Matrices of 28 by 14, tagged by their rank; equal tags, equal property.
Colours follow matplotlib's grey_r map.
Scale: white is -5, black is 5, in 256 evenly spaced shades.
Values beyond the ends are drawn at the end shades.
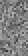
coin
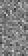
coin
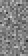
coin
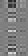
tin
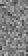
coin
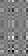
tin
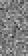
coin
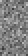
coin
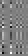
tin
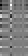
tin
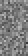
coin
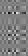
tin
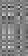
tin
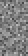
coin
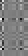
tin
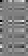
tin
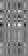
tin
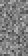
coin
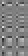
tin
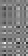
tin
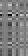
tin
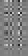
tin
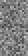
coin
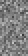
coin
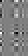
tin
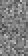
coin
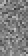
coin
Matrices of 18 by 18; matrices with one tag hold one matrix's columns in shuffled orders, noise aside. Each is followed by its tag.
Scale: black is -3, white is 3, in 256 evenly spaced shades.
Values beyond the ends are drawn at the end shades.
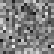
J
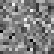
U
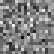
U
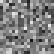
J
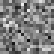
U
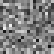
J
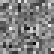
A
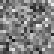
U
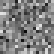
J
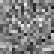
U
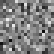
U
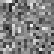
A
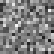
U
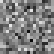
U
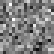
U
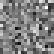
A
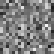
A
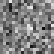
A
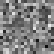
J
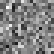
A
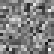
U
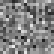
J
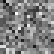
J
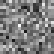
U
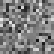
U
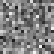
J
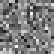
J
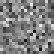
U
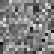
U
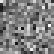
A
